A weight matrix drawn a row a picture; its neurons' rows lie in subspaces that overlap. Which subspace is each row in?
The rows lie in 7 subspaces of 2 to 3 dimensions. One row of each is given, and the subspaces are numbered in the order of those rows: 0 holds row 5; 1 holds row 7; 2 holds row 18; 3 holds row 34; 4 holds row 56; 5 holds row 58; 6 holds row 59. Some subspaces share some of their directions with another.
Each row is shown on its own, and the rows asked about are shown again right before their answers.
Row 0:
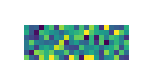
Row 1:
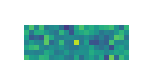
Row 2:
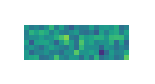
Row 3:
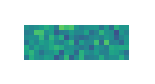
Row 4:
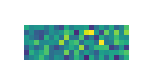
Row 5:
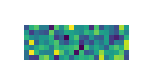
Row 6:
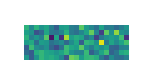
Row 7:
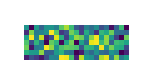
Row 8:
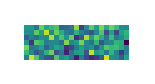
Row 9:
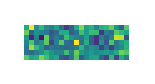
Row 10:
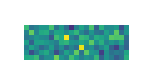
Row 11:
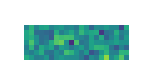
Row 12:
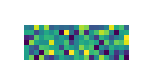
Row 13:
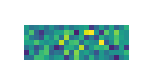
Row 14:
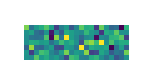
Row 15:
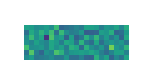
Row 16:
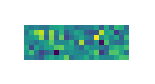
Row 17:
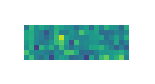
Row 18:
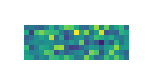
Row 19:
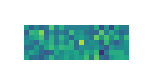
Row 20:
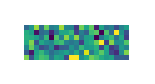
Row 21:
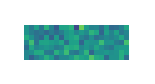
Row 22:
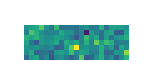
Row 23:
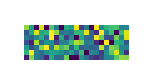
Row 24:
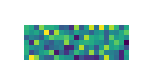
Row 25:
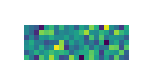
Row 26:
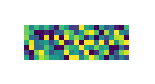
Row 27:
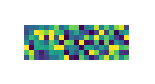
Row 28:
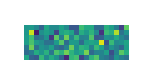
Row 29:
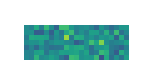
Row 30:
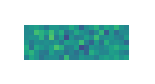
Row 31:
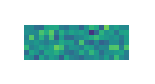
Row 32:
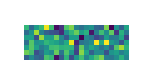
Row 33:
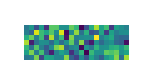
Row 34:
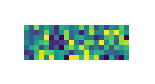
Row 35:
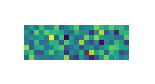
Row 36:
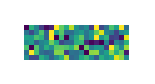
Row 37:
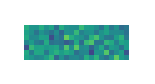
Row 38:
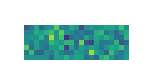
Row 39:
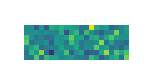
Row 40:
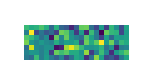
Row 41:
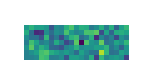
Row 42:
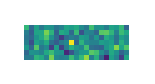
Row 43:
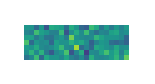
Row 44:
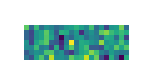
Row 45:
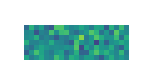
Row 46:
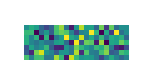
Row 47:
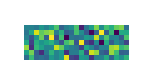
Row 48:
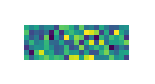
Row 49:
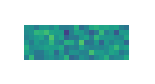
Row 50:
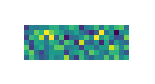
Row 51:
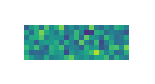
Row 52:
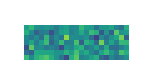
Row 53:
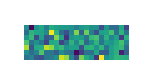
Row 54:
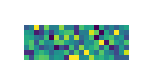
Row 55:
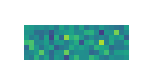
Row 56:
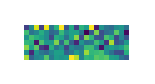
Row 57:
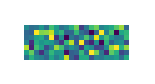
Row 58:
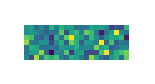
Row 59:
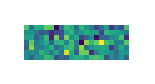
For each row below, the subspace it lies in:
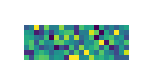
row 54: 4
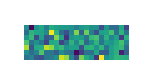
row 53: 1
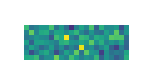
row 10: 0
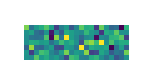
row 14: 6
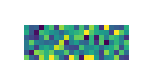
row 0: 2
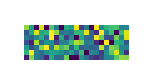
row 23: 4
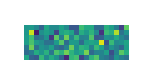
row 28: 2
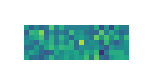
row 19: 0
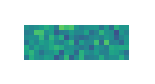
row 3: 6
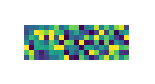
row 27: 1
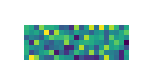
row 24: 0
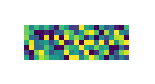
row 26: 1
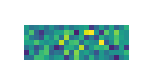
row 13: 4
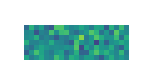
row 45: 6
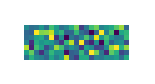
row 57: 3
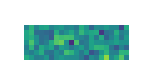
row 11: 3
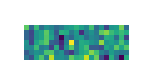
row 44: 3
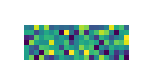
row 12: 5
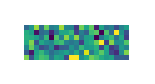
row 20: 4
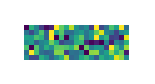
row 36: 6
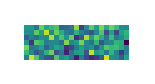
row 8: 0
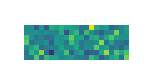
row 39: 5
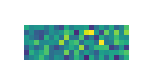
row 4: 4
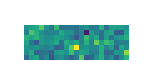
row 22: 2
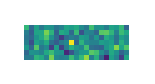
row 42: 3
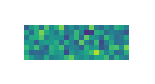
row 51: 4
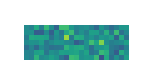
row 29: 1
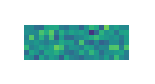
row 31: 2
